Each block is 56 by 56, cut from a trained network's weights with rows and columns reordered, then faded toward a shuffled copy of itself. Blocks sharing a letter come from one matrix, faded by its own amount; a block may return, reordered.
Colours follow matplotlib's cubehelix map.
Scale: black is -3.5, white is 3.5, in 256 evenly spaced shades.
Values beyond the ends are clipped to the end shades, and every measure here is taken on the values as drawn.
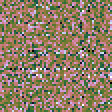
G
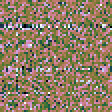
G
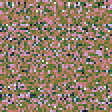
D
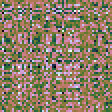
G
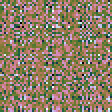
G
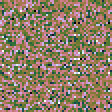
D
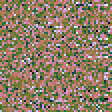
D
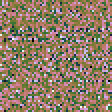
D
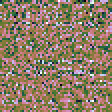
D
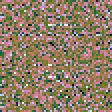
D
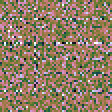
G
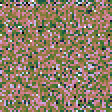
D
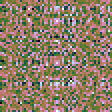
G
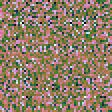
D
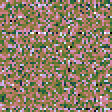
G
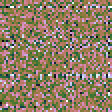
G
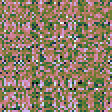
G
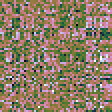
G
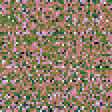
D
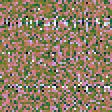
G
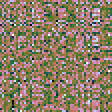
G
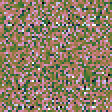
G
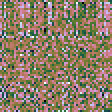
G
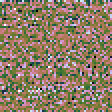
D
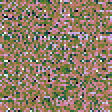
D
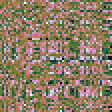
G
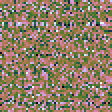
D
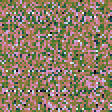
G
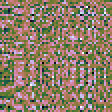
G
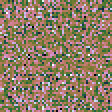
D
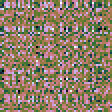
G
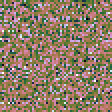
D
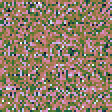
D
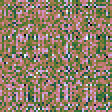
G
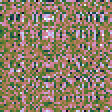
G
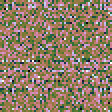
D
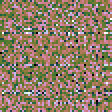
G
